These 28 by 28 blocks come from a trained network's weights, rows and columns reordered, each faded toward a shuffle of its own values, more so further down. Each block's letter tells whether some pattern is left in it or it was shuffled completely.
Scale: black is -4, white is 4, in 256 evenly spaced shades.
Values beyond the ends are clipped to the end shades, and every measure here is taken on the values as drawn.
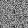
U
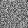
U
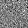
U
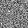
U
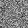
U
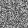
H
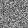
H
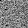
H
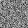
H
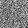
H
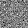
H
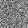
U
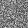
H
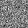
U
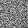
H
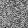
U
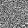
U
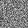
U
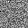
U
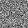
U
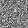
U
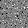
U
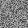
U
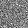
H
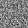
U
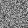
U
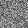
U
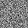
U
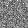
H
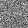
H
